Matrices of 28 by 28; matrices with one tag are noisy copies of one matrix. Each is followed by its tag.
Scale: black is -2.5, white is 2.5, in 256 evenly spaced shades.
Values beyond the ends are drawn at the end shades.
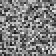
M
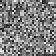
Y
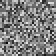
Y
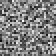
M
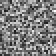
M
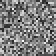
Y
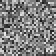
Y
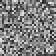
Y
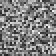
M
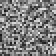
M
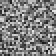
M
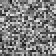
M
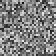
Y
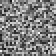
M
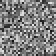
Y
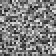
M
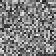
Y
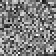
Y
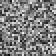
M
